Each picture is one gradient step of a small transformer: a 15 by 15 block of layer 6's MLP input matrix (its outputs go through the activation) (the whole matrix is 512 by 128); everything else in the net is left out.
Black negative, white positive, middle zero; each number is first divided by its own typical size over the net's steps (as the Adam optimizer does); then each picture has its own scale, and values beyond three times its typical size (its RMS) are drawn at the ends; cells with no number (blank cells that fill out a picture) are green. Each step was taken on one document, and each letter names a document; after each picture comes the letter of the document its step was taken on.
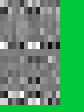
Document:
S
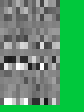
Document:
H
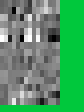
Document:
S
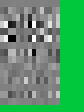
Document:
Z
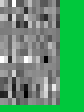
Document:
S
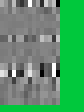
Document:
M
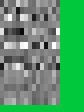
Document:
H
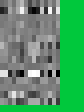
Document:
S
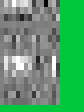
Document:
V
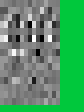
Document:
Z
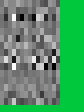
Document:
V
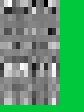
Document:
H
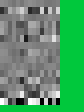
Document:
S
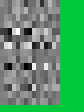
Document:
H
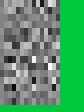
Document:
H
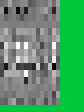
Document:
V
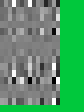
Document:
M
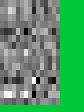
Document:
V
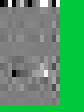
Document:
M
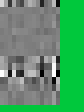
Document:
M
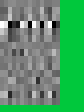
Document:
Z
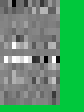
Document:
V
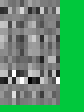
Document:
S
